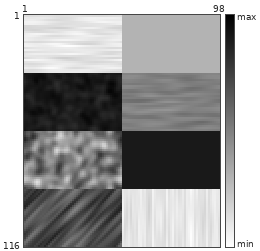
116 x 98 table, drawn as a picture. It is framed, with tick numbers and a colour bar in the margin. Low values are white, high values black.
The table splits into 4 rows of 2 panels. Panel 1,1: very low, streaked across, faint in contrast. Panel 1,2: low, flat. Panel 2,1: very high, blotchy, faint in contrast. Panel 2,2: middling, streaked across, faint in contrast. Panel 3,1: middling, blotchy, strong in contrast. Panel 3,2: very high, flat. Panel 4,1: high, slanting up to the right. Panel 4,2: very low, streaked downward, faint in contrast.
